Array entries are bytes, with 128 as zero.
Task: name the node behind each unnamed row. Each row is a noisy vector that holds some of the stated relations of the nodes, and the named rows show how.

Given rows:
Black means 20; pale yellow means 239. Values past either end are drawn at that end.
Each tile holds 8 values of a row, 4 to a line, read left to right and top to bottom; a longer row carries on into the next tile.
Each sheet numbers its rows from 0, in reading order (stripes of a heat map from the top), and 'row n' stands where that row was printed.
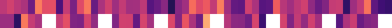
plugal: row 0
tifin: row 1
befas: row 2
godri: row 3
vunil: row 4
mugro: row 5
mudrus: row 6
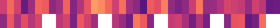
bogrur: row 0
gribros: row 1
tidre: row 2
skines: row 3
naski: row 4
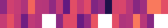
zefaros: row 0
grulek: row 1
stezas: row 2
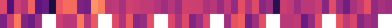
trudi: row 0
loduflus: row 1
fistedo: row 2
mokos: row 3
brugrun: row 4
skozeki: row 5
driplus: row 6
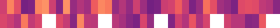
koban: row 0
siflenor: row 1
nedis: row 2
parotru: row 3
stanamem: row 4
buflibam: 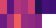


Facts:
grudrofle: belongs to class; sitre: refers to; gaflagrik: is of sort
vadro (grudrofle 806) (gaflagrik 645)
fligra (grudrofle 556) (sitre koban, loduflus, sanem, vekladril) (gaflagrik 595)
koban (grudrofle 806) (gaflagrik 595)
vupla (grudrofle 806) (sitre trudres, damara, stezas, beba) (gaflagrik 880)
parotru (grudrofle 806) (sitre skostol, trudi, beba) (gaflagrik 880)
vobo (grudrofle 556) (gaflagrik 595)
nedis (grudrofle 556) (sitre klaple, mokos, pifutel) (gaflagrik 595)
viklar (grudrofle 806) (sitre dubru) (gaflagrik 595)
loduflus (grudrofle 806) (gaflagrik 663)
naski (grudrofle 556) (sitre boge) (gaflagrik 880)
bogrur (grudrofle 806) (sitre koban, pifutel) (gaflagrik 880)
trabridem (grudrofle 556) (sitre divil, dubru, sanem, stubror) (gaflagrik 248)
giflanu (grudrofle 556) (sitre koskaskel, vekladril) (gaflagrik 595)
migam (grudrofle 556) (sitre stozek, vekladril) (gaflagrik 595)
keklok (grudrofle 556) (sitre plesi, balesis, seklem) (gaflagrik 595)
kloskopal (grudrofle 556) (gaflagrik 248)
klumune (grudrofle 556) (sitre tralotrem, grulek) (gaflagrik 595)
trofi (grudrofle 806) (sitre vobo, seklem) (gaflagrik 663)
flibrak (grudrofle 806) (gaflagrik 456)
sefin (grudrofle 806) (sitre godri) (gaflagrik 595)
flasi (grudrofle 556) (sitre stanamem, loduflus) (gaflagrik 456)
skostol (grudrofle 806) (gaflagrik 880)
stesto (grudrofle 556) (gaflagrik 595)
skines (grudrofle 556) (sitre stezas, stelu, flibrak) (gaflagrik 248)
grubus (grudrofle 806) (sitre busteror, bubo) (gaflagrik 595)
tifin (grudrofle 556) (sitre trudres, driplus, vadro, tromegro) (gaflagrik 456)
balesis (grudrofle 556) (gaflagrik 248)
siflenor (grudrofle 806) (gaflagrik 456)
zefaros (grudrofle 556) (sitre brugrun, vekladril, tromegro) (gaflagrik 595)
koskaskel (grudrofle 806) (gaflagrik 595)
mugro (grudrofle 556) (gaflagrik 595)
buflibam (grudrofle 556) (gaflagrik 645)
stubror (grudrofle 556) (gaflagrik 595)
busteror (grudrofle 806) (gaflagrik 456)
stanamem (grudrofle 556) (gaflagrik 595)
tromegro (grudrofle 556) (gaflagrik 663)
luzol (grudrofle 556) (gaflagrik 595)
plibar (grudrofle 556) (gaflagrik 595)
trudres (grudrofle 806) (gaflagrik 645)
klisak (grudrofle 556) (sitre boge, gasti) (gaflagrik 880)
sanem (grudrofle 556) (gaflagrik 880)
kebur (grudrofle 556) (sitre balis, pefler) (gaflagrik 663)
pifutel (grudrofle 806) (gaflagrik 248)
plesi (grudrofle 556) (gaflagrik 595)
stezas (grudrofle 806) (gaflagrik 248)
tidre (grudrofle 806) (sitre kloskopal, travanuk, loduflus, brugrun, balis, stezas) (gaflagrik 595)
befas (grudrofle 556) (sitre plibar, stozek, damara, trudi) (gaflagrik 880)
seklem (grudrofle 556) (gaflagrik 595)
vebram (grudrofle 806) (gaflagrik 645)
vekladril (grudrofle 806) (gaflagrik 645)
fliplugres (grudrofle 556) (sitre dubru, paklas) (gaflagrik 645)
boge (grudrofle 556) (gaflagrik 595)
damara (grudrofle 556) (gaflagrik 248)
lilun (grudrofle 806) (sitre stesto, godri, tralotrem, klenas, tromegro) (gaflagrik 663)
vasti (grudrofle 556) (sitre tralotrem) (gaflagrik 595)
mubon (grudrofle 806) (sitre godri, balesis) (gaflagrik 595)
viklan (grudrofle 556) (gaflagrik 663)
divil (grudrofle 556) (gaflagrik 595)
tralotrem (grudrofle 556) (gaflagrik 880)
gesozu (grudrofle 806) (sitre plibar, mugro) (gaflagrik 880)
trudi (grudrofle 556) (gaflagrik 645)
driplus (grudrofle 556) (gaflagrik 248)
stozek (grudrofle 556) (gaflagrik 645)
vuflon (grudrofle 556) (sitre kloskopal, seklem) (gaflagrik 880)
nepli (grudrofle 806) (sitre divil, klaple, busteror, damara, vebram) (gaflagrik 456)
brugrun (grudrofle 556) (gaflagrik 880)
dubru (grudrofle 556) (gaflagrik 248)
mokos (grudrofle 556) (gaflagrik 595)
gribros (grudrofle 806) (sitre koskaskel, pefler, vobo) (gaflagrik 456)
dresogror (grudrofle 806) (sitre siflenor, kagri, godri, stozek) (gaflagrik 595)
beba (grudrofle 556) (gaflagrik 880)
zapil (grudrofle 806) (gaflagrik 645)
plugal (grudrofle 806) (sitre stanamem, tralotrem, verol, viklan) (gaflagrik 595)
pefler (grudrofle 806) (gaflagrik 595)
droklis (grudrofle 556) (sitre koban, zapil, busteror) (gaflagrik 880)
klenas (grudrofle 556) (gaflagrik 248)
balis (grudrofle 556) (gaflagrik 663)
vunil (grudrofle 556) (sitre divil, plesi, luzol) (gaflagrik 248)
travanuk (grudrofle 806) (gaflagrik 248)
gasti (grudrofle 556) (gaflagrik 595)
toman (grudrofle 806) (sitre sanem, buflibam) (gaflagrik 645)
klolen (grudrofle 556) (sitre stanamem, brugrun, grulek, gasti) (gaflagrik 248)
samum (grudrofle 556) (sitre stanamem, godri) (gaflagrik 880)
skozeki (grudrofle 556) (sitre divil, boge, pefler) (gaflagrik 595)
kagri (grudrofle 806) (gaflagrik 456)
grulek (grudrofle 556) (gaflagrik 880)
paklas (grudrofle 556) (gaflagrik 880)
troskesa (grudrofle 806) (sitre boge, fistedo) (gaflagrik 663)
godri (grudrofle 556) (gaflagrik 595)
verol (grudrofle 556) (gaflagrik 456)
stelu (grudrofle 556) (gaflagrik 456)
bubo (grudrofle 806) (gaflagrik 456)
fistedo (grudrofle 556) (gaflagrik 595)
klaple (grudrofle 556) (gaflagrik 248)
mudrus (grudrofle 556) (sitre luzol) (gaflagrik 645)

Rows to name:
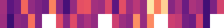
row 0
keklok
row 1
balesis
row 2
sefin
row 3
trabridem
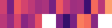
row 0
viklan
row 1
trofi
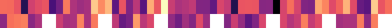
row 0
vekladril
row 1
dresogror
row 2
mubon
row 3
kebur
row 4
tralotrem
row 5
koskaskel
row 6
troskesa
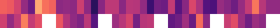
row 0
pefler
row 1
dubru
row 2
paklas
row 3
vuflon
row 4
klolen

